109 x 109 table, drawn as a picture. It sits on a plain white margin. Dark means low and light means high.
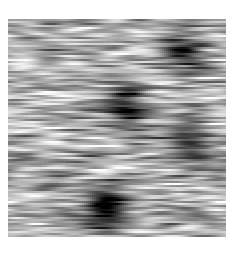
Average level on the scale: 60%. Ninth with the lowest average: bottom middle. Mirror symmetry: none. Dips: four.
